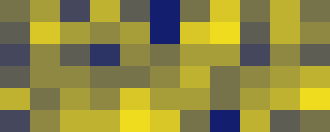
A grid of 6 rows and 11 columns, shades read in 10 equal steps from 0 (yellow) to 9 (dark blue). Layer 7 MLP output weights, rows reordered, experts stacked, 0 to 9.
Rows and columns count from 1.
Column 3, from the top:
7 3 6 4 3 2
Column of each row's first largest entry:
6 6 4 1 2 8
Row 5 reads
2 5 3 4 1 3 3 5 3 2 0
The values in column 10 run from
2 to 6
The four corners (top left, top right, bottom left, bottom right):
5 5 7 5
